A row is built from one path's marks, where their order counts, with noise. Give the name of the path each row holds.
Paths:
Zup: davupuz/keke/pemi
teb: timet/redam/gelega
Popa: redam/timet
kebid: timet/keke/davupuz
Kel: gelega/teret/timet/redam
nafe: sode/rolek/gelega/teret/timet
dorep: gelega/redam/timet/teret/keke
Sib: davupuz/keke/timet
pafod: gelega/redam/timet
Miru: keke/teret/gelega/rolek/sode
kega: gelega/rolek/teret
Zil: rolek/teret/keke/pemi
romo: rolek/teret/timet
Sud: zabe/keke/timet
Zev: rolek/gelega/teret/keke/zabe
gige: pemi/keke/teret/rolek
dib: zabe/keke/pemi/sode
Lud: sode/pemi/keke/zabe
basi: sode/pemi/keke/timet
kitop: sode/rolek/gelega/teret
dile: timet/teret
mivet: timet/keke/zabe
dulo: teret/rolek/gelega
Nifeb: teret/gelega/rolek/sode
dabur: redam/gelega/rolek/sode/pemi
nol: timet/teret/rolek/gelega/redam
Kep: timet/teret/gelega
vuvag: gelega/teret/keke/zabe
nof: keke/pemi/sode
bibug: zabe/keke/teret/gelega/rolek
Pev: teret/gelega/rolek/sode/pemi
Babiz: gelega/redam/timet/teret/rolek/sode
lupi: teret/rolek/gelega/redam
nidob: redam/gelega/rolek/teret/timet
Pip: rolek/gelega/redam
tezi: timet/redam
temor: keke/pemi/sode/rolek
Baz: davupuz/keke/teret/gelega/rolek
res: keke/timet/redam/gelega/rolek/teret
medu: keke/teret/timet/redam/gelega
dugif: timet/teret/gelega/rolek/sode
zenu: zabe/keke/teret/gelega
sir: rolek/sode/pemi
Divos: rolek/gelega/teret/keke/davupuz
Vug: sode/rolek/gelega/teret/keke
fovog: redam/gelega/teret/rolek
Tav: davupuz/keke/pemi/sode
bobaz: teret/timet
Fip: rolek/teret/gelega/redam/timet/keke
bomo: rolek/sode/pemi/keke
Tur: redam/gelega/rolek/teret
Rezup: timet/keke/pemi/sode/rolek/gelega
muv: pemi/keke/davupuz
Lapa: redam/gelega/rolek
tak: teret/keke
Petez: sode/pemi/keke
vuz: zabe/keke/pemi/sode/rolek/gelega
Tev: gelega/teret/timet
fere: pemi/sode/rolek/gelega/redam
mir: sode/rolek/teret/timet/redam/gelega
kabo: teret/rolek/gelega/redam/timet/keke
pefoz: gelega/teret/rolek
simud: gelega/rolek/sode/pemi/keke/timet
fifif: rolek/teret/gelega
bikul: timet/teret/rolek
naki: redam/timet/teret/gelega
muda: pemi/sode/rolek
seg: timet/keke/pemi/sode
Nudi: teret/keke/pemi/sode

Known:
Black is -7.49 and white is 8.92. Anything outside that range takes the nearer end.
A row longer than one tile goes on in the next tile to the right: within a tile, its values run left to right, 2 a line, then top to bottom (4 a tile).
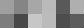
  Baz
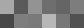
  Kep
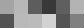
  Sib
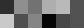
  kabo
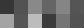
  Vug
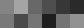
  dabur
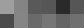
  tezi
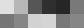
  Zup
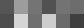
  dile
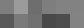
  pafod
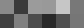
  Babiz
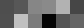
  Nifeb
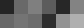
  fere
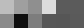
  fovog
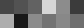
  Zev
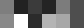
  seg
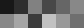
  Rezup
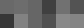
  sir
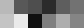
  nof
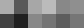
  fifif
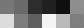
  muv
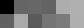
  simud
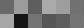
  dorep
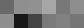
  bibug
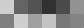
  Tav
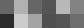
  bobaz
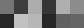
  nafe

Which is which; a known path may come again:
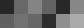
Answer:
fere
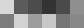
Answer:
Tav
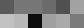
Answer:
temor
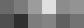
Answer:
pefoz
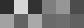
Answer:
tak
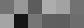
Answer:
dorep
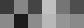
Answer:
vuvag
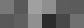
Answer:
nol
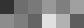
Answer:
gige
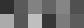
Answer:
Vug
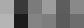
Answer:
Divos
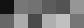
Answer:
muda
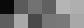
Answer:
simud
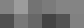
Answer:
pafod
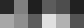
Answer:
mivet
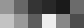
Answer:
kebid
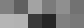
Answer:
Miru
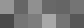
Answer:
Kep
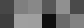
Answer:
Pev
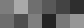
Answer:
dabur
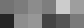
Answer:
romo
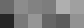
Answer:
Tev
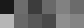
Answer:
bomo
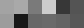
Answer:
Lapa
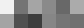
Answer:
medu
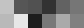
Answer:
nof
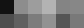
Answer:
kega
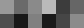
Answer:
Pip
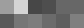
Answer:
Popa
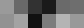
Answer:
dib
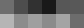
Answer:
Petez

